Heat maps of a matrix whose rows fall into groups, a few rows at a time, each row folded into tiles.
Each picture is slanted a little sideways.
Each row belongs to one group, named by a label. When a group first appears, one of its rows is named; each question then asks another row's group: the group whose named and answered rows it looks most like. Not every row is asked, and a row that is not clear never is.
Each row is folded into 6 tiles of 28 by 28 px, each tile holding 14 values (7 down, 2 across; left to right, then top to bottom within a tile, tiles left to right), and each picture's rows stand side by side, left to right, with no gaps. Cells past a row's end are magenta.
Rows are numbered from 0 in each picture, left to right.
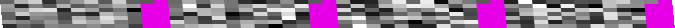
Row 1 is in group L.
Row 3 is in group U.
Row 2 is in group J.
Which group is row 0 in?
U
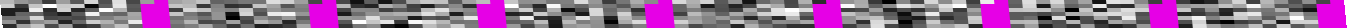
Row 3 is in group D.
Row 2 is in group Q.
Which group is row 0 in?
Q
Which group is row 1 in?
L
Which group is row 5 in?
Q
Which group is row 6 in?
L
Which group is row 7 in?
J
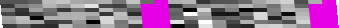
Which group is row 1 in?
Q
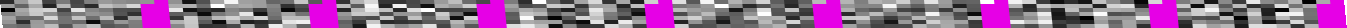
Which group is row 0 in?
U
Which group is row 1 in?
J
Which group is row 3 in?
D
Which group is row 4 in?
D
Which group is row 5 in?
D
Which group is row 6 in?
Q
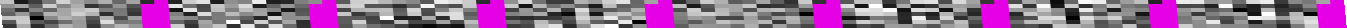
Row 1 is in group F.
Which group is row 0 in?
J
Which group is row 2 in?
L
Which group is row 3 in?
U
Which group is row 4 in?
F
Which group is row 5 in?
U
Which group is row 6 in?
U
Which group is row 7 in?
D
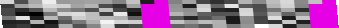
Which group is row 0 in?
J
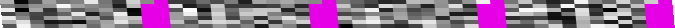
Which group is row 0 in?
J
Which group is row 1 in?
F
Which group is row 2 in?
Q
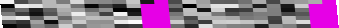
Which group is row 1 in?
F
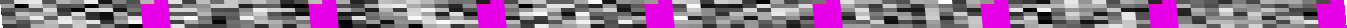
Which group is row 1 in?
D
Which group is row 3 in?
F
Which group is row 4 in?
L
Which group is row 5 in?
D
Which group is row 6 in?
J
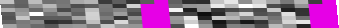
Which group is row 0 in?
D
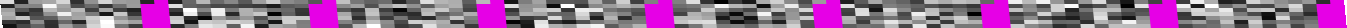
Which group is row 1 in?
F
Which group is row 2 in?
Q
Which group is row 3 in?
U
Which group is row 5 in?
F
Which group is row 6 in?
D
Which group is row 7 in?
U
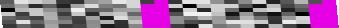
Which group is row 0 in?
L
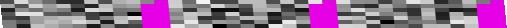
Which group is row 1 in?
D
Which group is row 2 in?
D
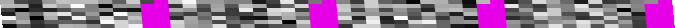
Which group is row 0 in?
J
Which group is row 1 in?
L
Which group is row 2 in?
Q
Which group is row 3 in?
F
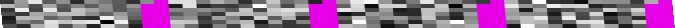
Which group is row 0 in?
F
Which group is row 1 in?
L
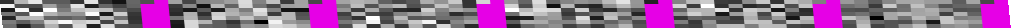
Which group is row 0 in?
F
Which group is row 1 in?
J
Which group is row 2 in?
Q
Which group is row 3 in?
U
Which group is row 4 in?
U
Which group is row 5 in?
J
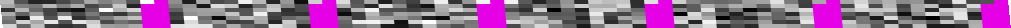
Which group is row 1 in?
D
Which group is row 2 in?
Q
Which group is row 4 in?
Q
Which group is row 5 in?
L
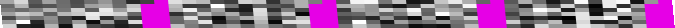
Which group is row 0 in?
L
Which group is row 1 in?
D
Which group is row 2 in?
L
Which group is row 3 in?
U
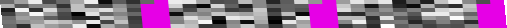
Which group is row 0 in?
F
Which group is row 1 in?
D
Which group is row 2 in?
L
